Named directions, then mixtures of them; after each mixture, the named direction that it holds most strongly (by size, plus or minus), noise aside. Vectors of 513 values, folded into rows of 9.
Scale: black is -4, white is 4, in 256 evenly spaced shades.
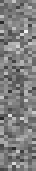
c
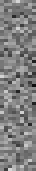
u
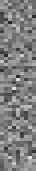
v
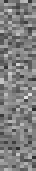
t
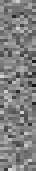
u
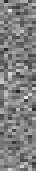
t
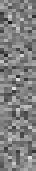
v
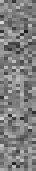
c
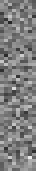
v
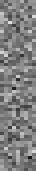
v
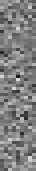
v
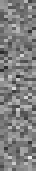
v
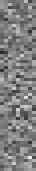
v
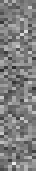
c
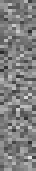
v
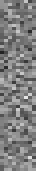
v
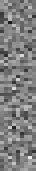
v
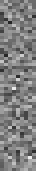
v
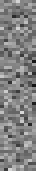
u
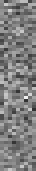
t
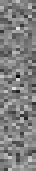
u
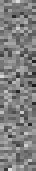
u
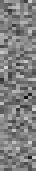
t
